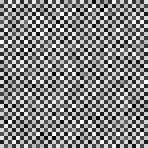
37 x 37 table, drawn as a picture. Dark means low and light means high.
There is no seam. The histogram has two humps. The field is checkered. On average the colour sits 50% of the way up the scale. There is no overall slope. No single row or column stands out from its neighbours.
